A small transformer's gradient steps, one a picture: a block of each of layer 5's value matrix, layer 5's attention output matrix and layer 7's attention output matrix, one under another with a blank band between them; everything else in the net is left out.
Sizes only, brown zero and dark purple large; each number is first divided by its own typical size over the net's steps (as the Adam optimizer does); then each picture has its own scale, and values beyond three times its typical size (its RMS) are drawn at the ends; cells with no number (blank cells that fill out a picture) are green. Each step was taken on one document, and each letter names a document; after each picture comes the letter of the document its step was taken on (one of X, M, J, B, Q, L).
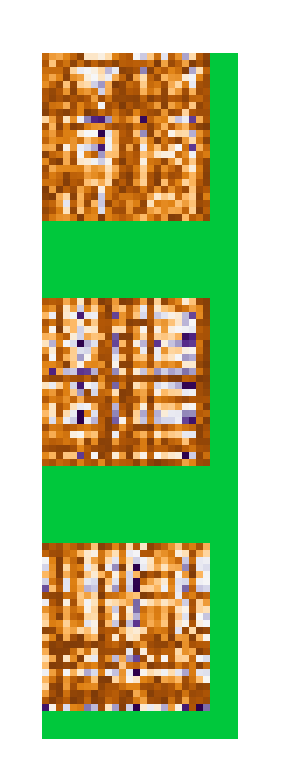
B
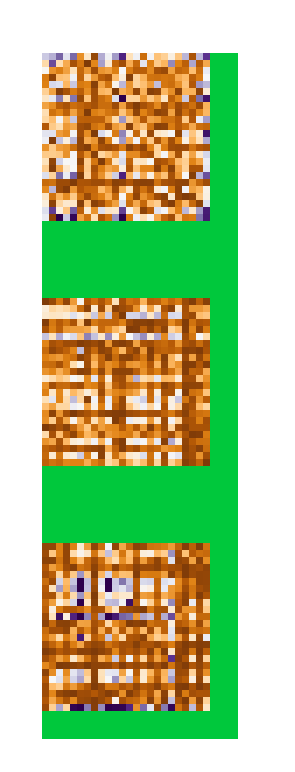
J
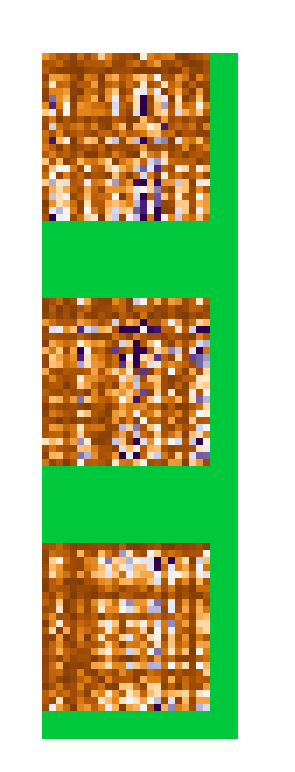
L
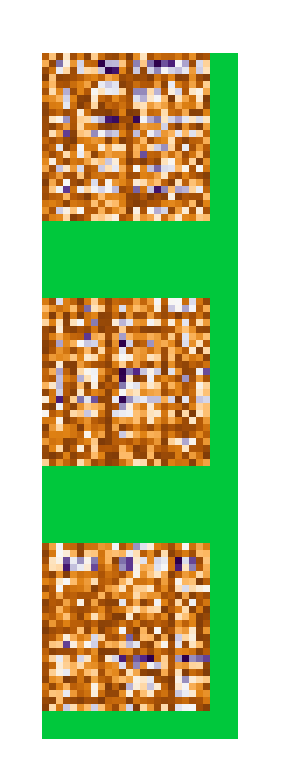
B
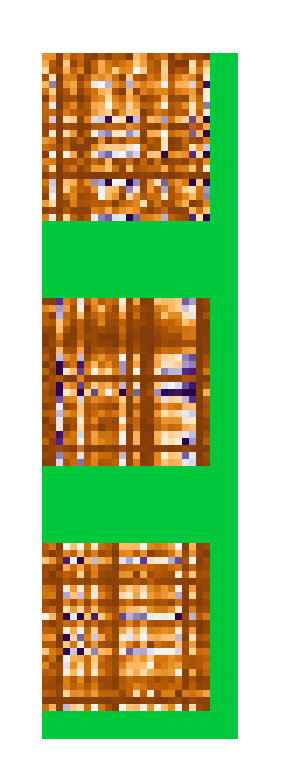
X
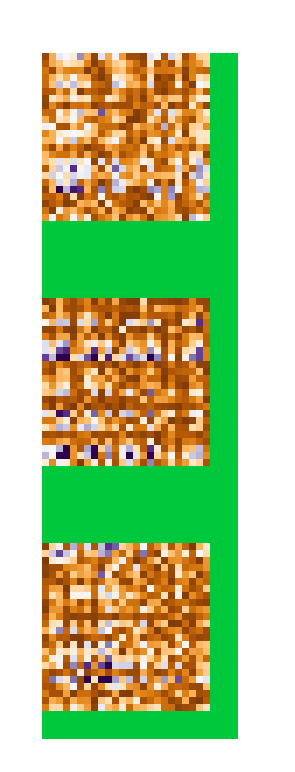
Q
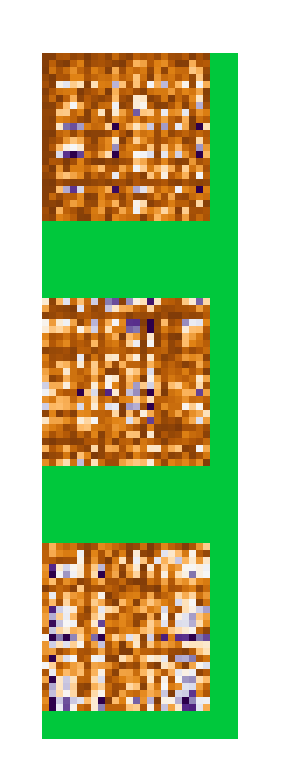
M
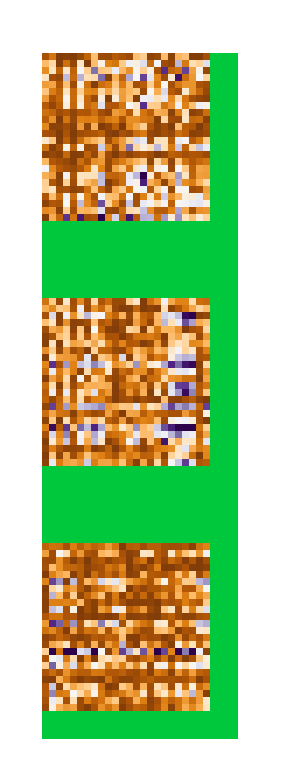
Q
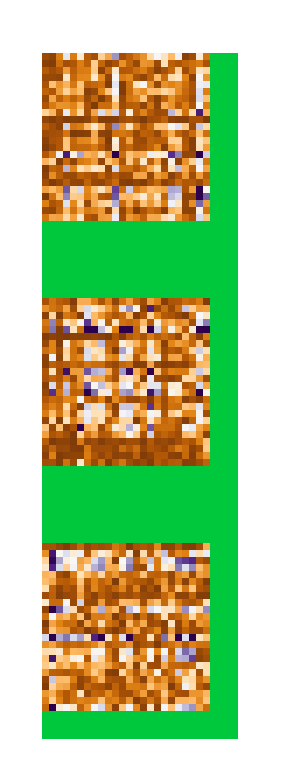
M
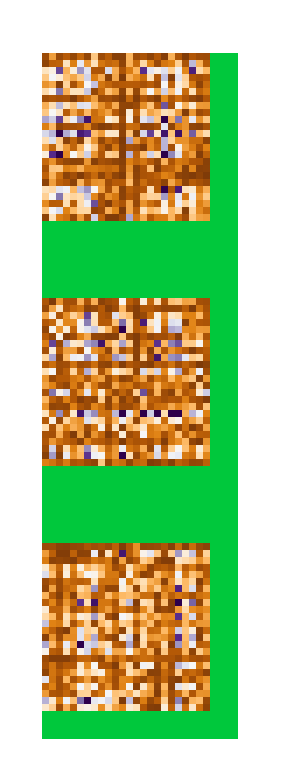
B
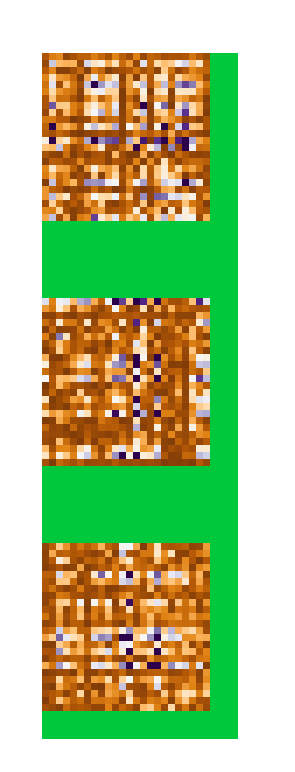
L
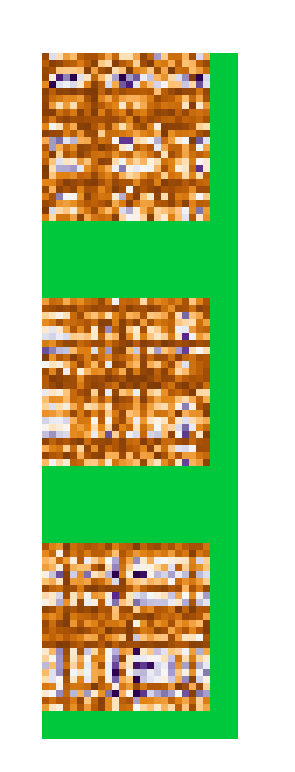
J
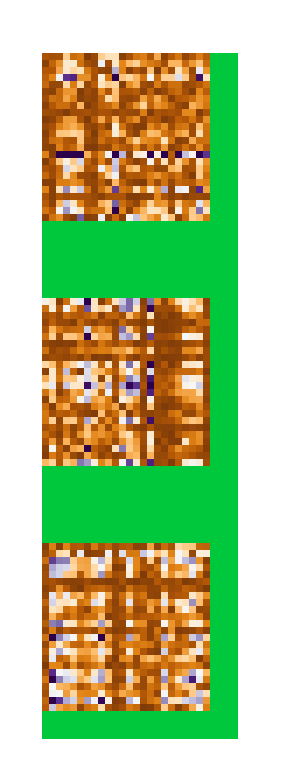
M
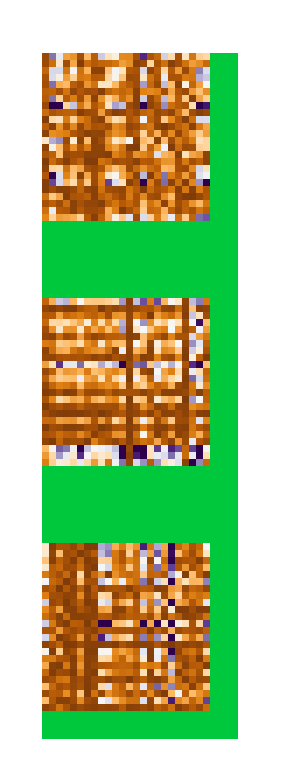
L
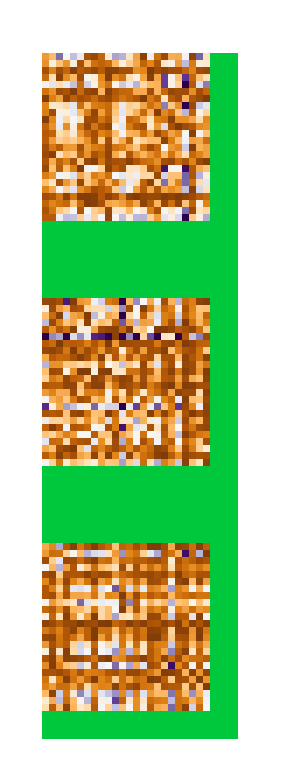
J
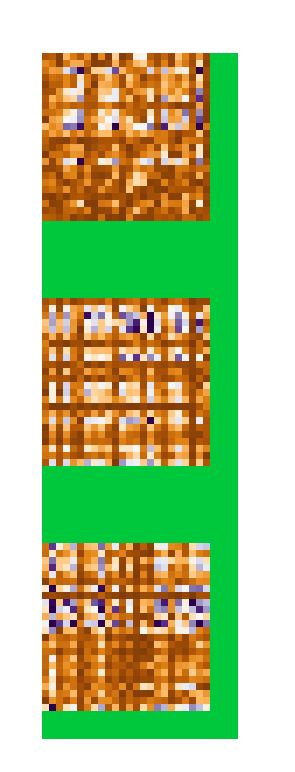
M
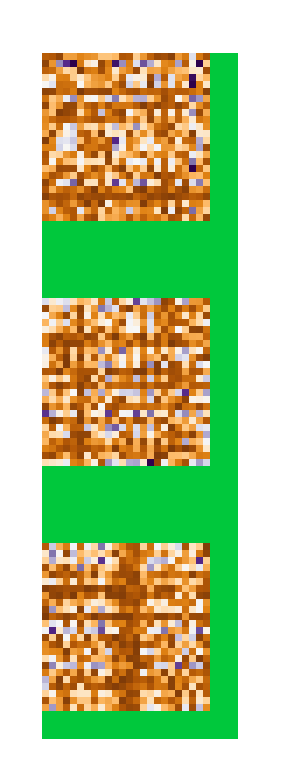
Q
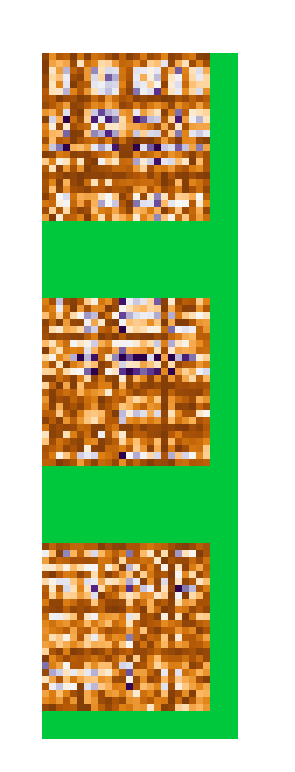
B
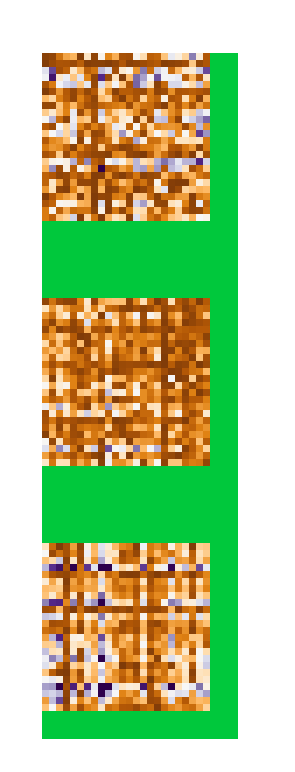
J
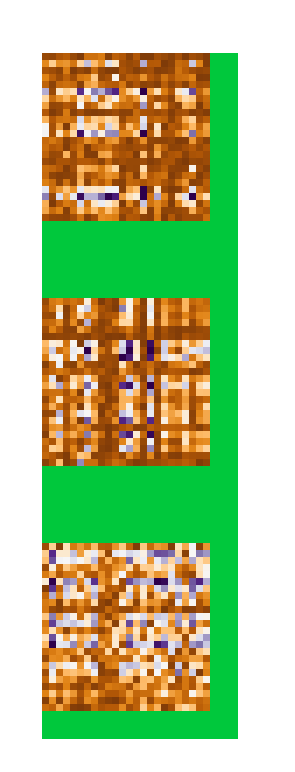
B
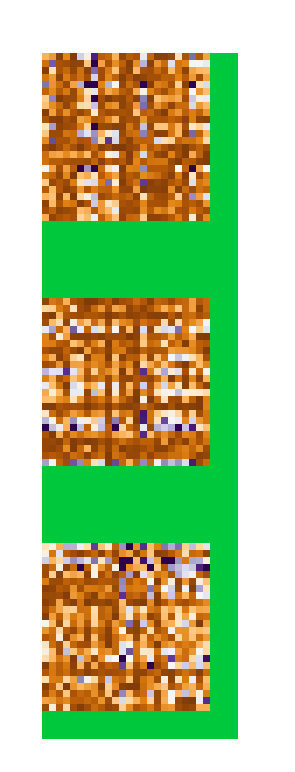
B
